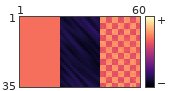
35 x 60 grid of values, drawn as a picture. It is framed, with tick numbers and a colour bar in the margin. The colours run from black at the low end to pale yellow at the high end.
The table splits into one row of 3 panels. Panel 1,1: high, flat. Panel 1,2: very low, slanting down to the right, faint in contrast. Panel 1,3: high, checkered.
